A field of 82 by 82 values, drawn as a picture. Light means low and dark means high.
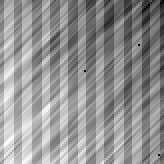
On average the colour sits 40% of the way up the scale. Upright stripes repeat 9 times across the table. Three lone cells stand out, each far higher than its neighbours. The bottom left is the ninth with the lowest average. The field climbs toward the top right. The top right is the ninth with the highest average.
